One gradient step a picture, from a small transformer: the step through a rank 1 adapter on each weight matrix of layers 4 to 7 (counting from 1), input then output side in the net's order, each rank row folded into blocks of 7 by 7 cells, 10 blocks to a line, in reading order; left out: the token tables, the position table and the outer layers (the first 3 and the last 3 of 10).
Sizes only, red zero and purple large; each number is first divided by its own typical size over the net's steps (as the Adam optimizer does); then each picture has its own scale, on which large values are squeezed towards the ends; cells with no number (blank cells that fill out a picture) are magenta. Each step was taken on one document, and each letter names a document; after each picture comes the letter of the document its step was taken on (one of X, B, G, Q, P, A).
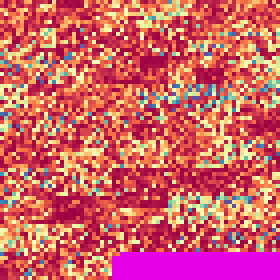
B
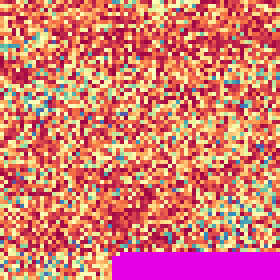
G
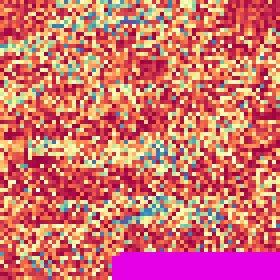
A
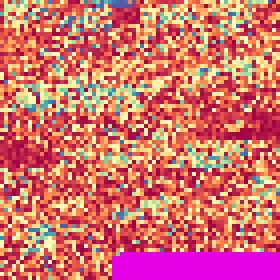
A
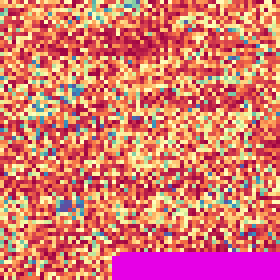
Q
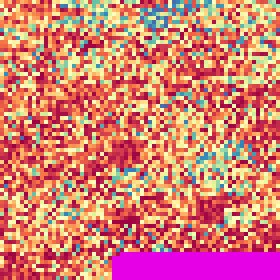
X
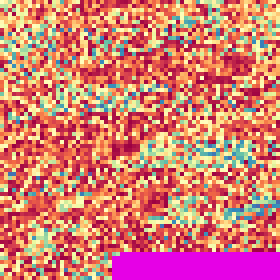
X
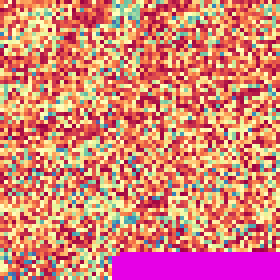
X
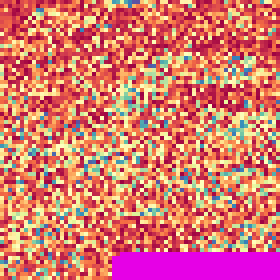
Q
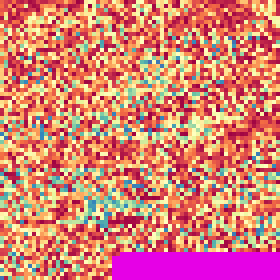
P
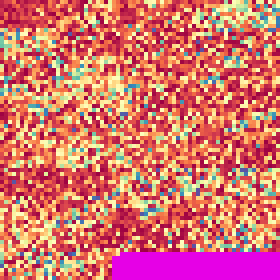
G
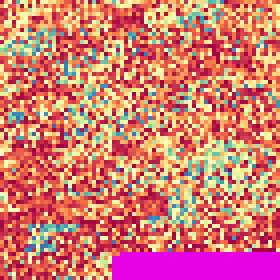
X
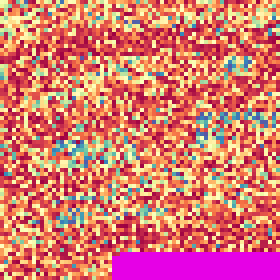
Q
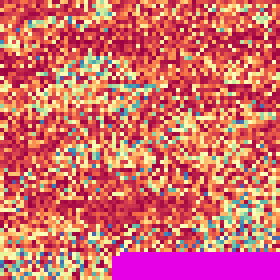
G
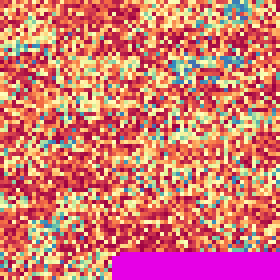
G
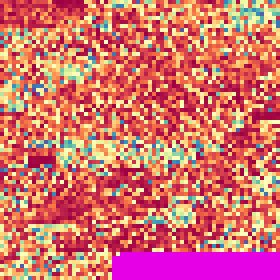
A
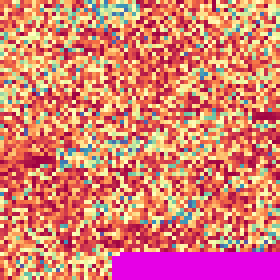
A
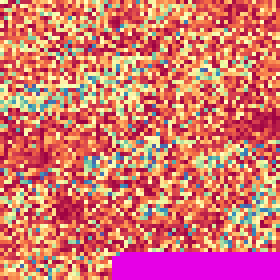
A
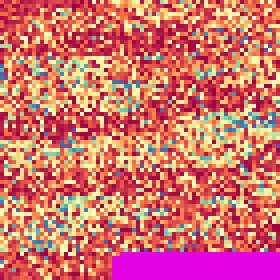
Q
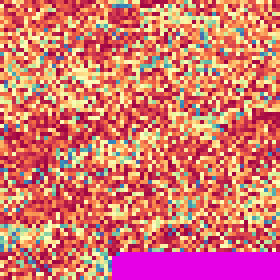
A
